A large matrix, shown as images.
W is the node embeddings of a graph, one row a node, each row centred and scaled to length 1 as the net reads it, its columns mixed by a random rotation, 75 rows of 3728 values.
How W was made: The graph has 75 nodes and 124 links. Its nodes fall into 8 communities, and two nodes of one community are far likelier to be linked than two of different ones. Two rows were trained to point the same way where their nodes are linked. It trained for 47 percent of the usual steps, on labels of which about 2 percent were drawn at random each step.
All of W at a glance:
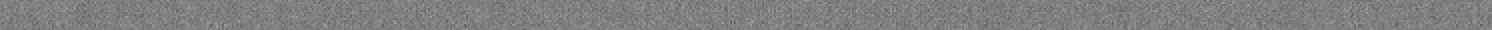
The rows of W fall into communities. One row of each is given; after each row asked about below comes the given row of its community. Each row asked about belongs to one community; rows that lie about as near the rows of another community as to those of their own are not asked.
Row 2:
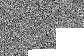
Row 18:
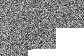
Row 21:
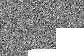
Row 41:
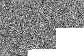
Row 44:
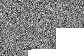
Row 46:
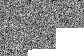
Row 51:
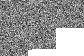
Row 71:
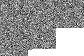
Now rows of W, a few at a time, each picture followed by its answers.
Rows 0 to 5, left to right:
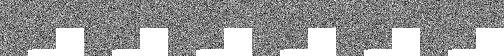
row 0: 21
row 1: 44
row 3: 51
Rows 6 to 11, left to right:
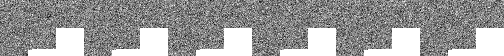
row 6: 44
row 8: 71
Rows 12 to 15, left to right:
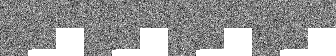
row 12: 2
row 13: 44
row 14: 46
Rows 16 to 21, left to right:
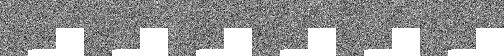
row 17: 44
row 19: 2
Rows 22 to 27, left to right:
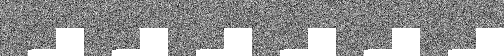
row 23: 2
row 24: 21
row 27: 71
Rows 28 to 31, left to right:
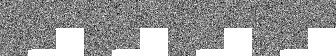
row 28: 41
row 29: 2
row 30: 21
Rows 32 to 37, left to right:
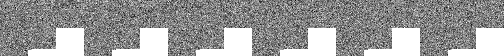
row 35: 21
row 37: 44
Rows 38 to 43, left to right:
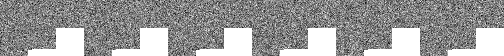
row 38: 21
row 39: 44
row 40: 44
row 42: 46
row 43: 46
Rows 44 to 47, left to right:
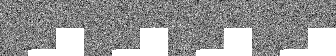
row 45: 51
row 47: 71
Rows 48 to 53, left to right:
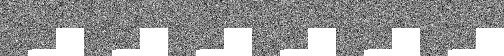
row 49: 2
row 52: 21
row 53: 46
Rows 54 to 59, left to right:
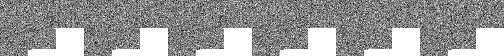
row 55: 2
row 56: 2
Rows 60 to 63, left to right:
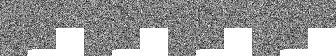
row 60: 41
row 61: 51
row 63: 51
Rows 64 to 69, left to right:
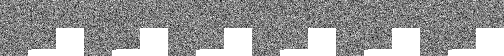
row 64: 51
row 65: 2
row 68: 51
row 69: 51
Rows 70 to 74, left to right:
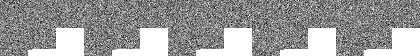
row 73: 21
